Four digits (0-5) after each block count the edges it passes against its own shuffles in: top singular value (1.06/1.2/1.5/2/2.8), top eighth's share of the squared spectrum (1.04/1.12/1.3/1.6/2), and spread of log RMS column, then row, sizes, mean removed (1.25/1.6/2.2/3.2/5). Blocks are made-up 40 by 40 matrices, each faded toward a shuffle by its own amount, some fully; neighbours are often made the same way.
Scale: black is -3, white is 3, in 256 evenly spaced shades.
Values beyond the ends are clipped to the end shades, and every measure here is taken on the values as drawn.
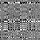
4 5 2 3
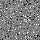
2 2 0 0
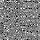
3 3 1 2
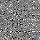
3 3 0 1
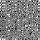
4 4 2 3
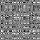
4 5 2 3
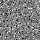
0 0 0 0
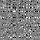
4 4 2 2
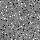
0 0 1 0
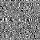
3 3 1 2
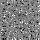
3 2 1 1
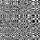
4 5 3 3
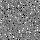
0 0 0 0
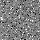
0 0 0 0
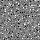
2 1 0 0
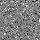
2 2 0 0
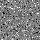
0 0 0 0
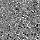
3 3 1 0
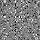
3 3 1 0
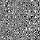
3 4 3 1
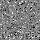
1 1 0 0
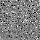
2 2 0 1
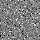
0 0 0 0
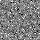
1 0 0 0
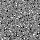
0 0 0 0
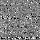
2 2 0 2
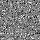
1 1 0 1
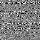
2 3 0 3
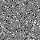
0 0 0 0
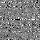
2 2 0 2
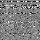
2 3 0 3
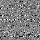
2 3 0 3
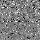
2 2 0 2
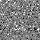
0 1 0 2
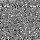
2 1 0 1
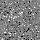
1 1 0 1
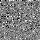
1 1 0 2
